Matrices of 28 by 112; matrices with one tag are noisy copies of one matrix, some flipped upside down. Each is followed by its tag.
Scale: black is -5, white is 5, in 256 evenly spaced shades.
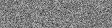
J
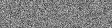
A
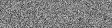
A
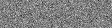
J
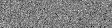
A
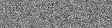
J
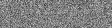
A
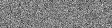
A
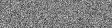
A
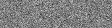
J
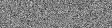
A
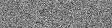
J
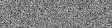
A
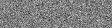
J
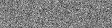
J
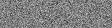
J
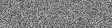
A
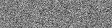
J
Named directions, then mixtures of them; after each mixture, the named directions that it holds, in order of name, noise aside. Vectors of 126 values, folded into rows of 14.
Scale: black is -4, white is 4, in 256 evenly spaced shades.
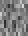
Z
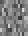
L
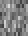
Z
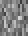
L, Z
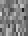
L, Z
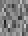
L, Z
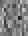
L, Z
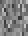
L, Z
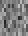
L, Z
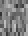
L, Z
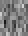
Z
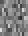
L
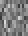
L, Z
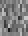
L, Z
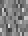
L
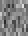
Z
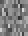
L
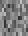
L, Z
